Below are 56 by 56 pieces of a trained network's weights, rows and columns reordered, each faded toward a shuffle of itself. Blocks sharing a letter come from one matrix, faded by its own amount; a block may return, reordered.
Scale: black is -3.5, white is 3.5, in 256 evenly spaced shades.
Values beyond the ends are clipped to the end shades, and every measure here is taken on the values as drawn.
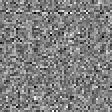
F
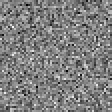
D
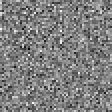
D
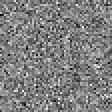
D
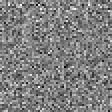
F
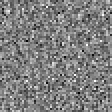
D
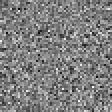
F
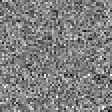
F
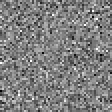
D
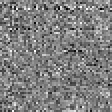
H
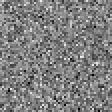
D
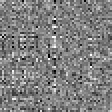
H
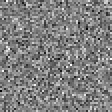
D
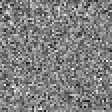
D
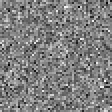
D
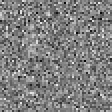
F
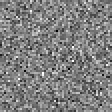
D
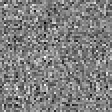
H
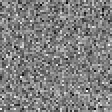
D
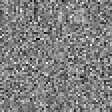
F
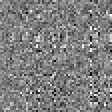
H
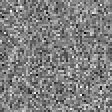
D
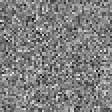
F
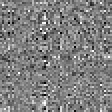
H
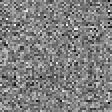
H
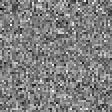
F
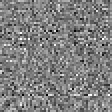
H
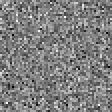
D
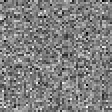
H
